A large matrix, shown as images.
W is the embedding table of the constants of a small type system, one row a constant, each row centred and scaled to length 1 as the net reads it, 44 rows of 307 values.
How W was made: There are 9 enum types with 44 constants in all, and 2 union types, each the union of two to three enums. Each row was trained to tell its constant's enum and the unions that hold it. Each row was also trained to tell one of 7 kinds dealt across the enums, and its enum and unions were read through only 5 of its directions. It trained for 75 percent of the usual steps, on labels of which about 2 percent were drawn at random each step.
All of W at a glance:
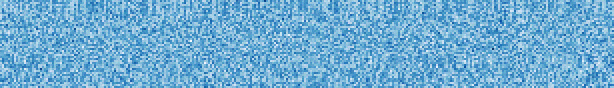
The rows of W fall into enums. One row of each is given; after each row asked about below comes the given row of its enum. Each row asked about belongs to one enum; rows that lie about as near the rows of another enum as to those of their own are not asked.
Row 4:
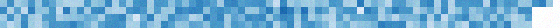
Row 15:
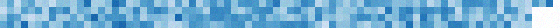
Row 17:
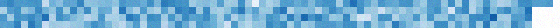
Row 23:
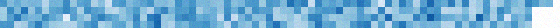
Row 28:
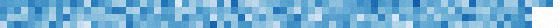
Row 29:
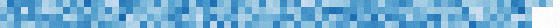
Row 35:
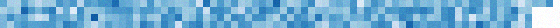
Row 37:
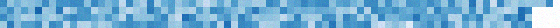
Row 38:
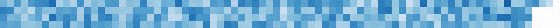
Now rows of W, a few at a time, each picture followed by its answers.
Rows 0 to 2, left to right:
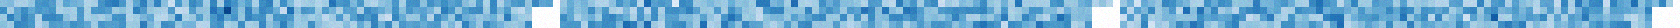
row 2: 4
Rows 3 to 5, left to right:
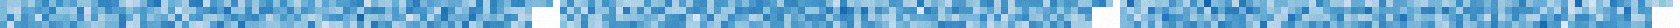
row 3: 35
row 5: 4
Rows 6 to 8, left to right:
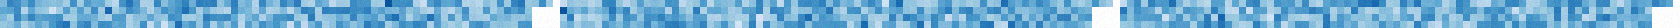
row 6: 29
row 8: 29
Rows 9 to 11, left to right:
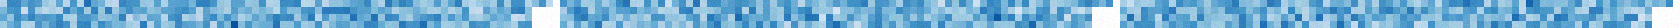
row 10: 23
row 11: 35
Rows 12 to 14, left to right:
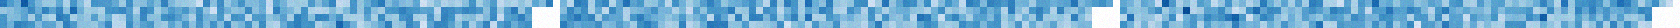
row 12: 28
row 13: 23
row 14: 15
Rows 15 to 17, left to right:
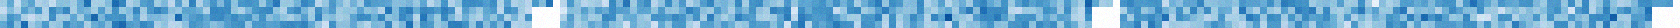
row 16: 15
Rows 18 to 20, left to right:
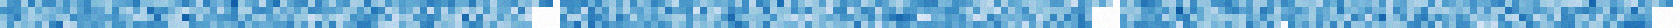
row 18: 23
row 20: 28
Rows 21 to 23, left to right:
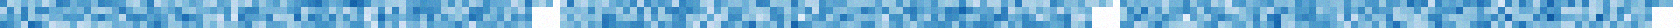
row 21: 37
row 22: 4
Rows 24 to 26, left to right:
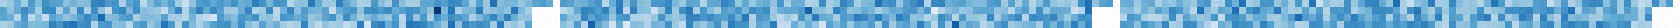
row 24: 35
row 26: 15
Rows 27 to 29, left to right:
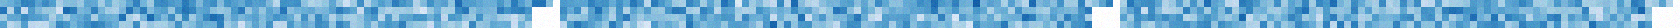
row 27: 29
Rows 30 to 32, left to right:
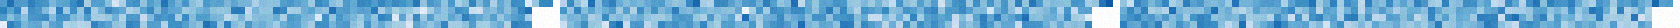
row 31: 4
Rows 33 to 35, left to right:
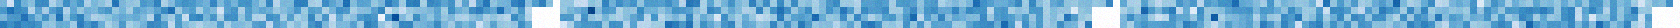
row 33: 23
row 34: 35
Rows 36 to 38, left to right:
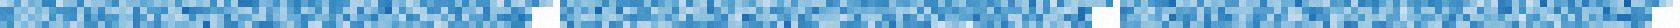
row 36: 38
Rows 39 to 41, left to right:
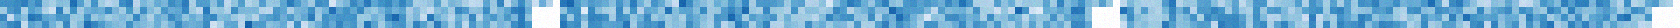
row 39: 17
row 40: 17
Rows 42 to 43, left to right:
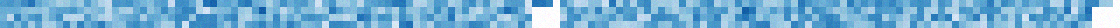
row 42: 29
